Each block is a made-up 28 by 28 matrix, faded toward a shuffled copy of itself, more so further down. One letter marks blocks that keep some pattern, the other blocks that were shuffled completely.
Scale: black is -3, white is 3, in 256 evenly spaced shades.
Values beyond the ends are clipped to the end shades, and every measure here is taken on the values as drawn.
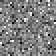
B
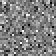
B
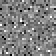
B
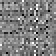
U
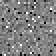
B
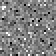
B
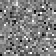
B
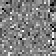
U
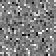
B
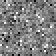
B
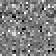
U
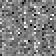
U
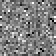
B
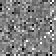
U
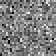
B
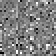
U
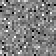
B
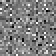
U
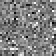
U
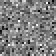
B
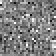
U
